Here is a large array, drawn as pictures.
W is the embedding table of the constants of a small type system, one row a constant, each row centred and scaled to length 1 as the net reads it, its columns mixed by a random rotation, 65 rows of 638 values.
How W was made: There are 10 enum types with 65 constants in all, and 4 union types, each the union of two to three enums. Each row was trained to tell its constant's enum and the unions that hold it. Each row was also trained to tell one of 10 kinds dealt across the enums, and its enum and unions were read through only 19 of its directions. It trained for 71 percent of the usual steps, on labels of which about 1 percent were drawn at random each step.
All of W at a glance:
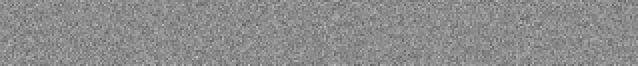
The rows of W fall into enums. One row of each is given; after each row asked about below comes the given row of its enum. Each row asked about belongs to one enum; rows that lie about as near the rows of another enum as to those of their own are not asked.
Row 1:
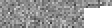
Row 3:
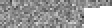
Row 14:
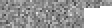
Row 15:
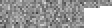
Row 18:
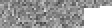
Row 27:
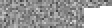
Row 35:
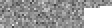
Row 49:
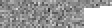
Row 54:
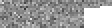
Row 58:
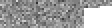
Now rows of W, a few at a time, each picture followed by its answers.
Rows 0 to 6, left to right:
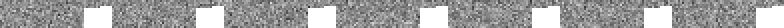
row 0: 27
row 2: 58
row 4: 15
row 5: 15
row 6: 27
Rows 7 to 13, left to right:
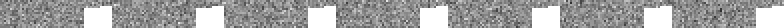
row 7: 3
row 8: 58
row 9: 35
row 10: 1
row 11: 14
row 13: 49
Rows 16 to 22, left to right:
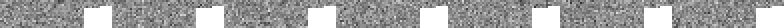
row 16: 1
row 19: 3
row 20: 35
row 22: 15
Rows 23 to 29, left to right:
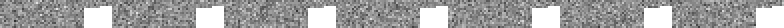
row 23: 35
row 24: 1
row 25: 58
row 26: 27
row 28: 15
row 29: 49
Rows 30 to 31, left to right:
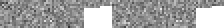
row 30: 14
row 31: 35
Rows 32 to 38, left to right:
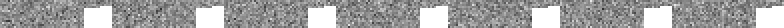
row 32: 49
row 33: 3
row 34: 27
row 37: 58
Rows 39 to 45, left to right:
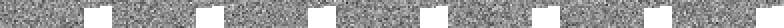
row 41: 18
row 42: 27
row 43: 49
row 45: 14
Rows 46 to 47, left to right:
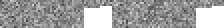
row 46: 15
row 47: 58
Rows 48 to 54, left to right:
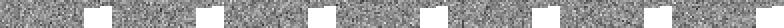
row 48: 3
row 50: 1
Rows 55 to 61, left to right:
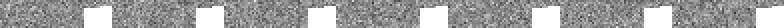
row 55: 18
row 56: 35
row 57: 58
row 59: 27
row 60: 54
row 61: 1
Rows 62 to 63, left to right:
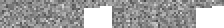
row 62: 1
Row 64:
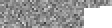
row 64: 14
